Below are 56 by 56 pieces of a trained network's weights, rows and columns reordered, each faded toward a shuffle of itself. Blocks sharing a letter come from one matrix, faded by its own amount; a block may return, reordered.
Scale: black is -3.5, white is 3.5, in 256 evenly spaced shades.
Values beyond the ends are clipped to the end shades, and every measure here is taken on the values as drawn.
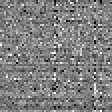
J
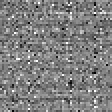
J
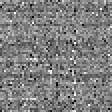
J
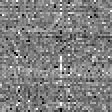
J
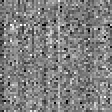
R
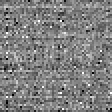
J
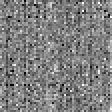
R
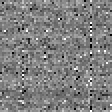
J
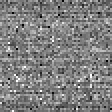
J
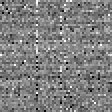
J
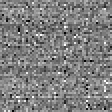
J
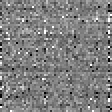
J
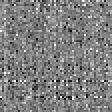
R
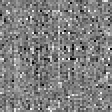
R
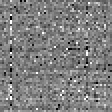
J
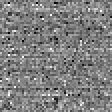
J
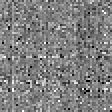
R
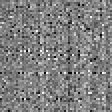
R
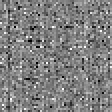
R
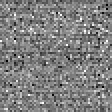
J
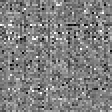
R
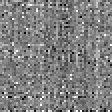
R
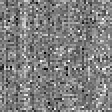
R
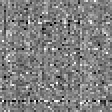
R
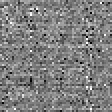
J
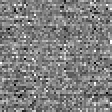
J
